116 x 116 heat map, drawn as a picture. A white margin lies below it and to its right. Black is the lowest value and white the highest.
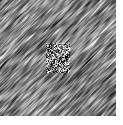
There is no overall slope. The grain runs diagonally up to the right. In the centre lies a patch that is rougher than the rest. Neither half mirrors the other. The centre is the roughest part.
